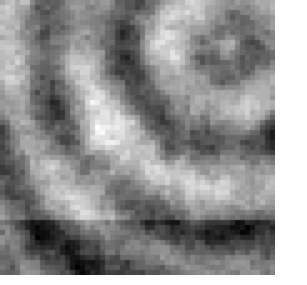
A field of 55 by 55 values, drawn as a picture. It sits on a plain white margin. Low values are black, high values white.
There are no lone odd cells. A horizontal seam about 80% of the way down splits the table, and the top part is higher. Concentric rings centre on the top right. The ninth with the highest average is the centre. The halves do not mirror each other.
